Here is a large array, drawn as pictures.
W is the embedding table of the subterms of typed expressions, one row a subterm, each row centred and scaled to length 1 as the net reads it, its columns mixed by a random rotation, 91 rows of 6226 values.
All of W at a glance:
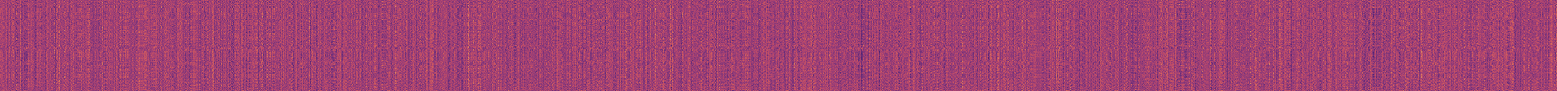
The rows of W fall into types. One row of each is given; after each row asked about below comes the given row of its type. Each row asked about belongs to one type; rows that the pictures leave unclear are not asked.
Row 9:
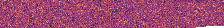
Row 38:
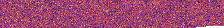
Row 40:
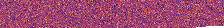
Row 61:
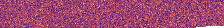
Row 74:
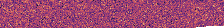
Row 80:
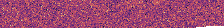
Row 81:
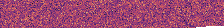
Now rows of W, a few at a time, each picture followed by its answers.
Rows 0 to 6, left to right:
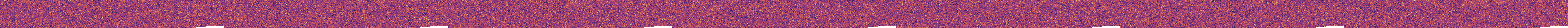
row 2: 40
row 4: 81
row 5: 80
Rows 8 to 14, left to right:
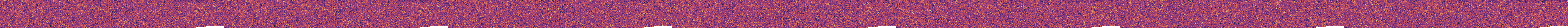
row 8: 9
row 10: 40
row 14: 61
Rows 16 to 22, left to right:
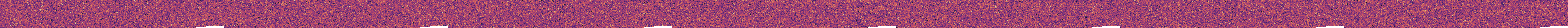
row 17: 74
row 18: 40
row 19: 81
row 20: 38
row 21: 40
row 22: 9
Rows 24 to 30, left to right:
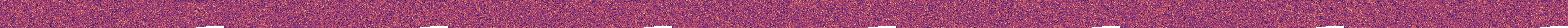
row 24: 9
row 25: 61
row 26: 40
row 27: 40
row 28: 40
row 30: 74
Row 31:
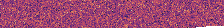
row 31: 80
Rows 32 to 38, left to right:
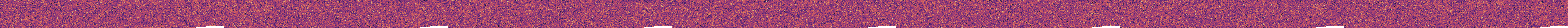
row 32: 81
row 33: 74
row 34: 9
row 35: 80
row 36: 40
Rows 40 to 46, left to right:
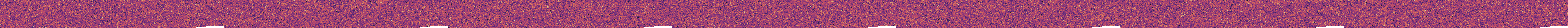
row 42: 38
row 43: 61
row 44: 74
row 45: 80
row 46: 9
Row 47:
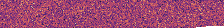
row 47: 61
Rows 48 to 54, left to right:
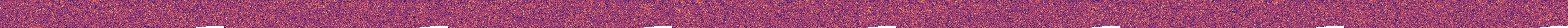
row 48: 61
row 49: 38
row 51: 74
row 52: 74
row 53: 80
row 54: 74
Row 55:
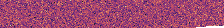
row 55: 74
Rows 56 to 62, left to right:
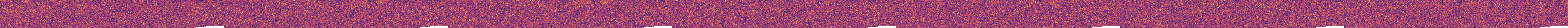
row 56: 74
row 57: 80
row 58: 80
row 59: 9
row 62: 38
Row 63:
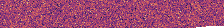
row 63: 81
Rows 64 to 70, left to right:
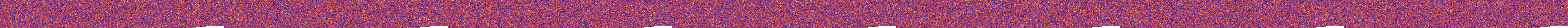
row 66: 9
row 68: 80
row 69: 74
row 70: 38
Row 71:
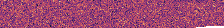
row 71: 9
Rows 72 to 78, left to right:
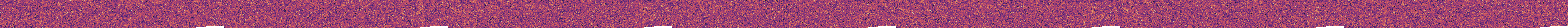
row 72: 80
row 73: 81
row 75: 40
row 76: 74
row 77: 74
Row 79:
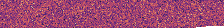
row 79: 61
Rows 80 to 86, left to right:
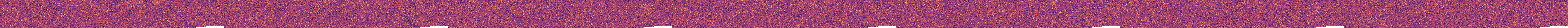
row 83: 80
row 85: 81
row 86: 61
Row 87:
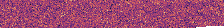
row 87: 80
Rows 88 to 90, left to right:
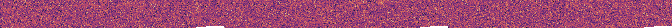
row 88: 38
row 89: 80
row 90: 40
